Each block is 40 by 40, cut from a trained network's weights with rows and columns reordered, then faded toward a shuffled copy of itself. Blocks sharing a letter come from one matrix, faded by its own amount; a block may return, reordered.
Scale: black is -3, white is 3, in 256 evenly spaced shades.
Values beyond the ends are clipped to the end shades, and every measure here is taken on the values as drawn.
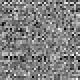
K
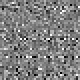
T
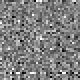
T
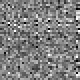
K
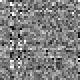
K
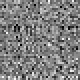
K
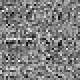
K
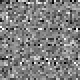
T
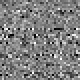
T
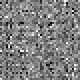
K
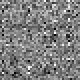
K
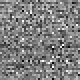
K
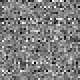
T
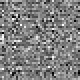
K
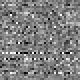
T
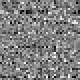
T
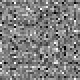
K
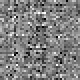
K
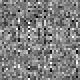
K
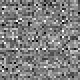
K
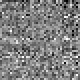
K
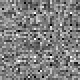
K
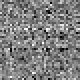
K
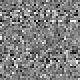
T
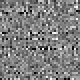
T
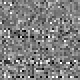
T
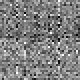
K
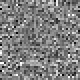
K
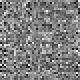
K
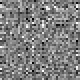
K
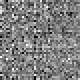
K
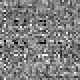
K
